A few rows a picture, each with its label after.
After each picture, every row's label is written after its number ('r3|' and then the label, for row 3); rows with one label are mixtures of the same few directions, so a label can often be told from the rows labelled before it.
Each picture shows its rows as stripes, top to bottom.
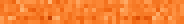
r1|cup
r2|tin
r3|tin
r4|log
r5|cup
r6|cup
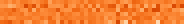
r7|cup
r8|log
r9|log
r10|log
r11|cup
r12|log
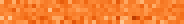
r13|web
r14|log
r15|cup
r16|log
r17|cup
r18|tin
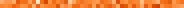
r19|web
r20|log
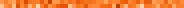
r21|cup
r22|web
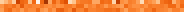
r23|web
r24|tin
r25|web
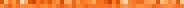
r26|tin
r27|web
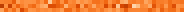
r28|cup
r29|cup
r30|tin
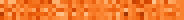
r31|cup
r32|web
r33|web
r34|web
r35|web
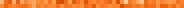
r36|web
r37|tin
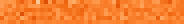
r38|web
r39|web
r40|cup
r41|tin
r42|tin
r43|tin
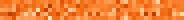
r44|log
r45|cup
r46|web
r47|log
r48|cup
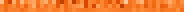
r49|web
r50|tin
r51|tin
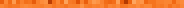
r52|cup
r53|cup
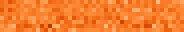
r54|log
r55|tin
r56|cup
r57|tin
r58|web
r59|tin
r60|cup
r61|web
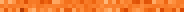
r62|cup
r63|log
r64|tin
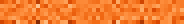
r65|web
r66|web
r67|log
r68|web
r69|log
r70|web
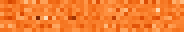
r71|log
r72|tin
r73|log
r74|tin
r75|web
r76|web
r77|cup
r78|log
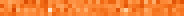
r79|log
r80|web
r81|cup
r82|cup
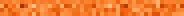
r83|log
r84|tin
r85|cup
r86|log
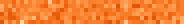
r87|cup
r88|cup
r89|web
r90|cup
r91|log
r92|tin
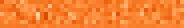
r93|tin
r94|cup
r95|log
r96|web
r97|web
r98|tin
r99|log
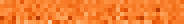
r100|tin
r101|web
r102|log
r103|tin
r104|web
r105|cup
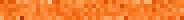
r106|cup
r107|tin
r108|log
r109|web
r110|tin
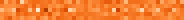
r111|tin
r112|log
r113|web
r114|cup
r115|web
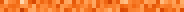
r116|tin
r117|log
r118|tin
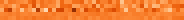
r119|tin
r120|log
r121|web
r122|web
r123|log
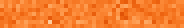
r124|log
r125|cup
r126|web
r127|tin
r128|cup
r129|cup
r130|tin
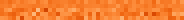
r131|log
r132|cup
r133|web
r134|log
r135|tin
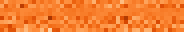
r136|tin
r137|tin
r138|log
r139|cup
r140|cup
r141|log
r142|log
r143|cup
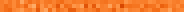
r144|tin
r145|tin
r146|web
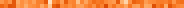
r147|cup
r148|cup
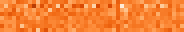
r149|web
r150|tin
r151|cup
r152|log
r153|web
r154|log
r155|tin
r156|web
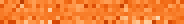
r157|tin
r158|tin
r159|cup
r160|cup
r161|log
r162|cup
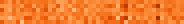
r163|web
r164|log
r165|web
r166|tin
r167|log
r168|tin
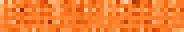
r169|cup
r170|cup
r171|tin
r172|cup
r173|tin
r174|cup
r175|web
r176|log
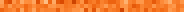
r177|web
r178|cup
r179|tin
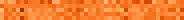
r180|cup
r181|cup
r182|tin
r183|web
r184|tin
